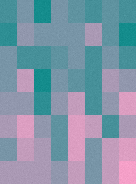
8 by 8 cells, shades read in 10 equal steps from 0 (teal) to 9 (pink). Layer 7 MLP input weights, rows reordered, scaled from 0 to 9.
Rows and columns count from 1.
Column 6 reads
2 6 2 2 2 7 4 4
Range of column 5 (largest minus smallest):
5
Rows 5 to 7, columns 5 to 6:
7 2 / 8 7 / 8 4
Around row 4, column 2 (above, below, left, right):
2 5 4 0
